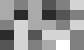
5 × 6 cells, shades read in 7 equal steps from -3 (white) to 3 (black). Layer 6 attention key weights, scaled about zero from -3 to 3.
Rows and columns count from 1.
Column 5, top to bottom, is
0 1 0 -2 -3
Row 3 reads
0 -2 -1 -1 0 -2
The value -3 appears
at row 5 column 5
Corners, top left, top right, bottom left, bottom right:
-1 -2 1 0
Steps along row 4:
down up down same up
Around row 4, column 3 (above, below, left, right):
-1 0 -2 -2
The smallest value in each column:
-1 -2 -1 -2 -3 -2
